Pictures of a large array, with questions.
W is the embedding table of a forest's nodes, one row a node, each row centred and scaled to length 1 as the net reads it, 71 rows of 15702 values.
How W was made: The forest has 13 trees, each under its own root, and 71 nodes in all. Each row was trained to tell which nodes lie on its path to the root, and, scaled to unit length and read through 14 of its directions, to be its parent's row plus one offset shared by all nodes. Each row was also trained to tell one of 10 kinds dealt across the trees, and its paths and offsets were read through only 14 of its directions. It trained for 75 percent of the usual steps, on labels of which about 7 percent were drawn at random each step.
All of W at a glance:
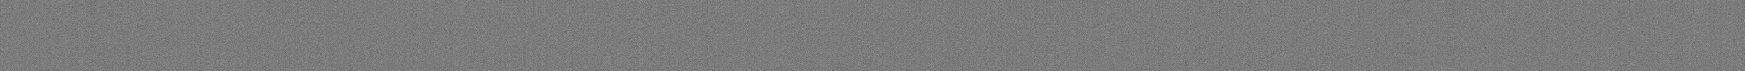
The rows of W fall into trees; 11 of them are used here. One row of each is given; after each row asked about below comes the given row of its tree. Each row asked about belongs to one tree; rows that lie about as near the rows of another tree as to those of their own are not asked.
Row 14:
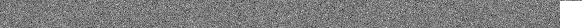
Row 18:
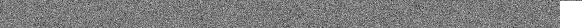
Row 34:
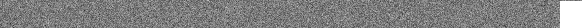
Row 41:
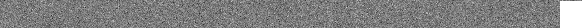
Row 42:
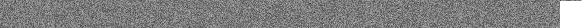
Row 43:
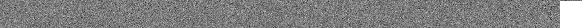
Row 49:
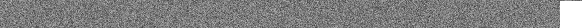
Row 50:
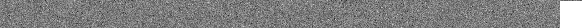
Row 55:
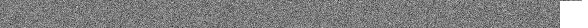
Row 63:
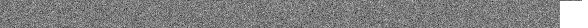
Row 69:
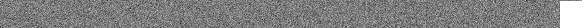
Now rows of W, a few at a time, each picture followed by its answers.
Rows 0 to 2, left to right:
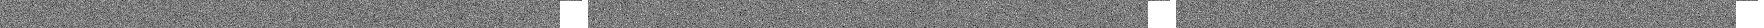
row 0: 49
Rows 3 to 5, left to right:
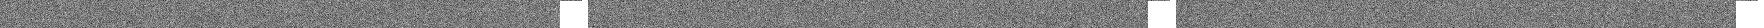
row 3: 63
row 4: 55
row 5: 14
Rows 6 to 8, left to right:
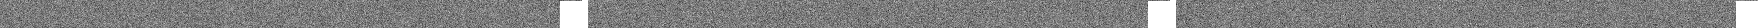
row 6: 63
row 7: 43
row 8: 14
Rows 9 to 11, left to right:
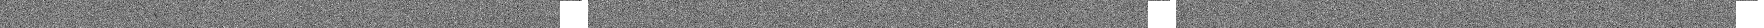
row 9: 50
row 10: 63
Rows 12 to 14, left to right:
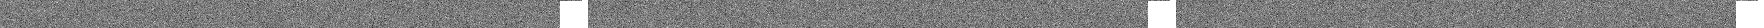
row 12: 43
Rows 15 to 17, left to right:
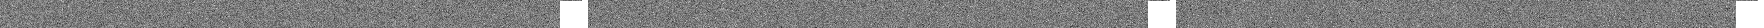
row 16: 55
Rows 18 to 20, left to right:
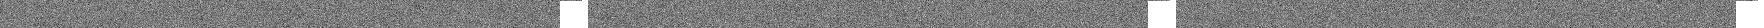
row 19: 69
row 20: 41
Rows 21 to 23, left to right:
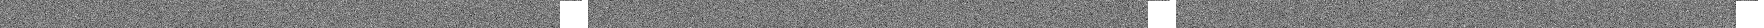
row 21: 55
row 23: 49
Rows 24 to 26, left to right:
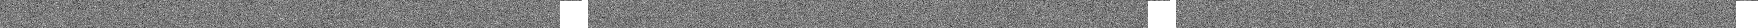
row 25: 18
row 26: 49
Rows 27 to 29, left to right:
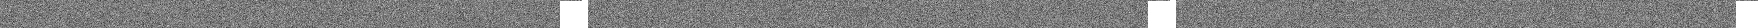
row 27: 14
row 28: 18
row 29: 18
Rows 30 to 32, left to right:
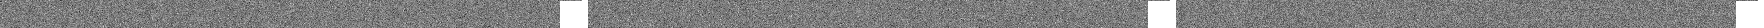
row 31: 50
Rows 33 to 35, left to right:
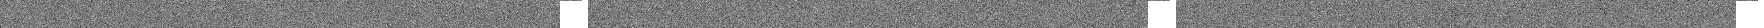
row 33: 55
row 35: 43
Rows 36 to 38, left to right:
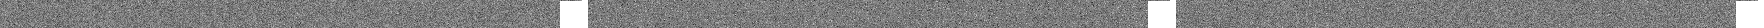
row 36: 41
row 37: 50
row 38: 69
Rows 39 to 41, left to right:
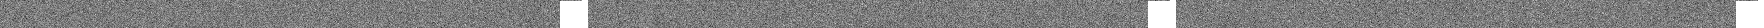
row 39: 55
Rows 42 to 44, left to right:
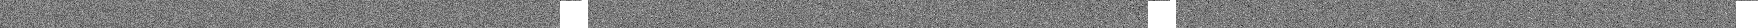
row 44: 55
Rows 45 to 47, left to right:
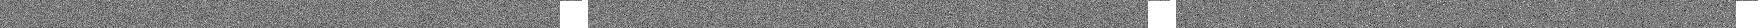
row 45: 34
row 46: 14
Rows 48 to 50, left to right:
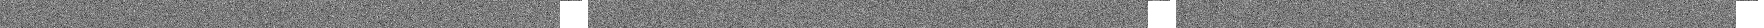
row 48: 43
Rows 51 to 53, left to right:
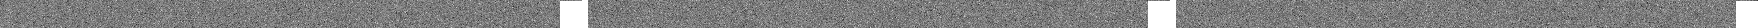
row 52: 50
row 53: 49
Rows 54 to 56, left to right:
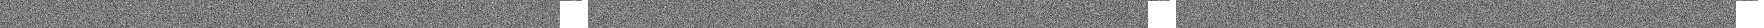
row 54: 63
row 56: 42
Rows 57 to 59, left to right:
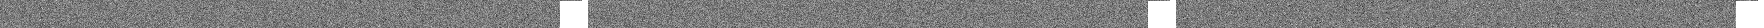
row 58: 69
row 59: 63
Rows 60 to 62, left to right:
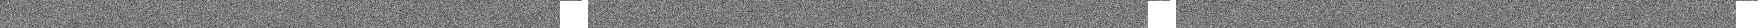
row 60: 50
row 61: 18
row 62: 50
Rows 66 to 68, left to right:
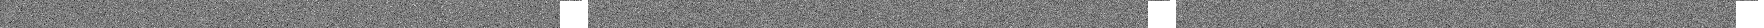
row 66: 55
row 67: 42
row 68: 18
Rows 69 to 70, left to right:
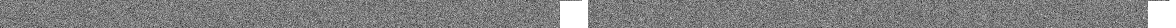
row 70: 50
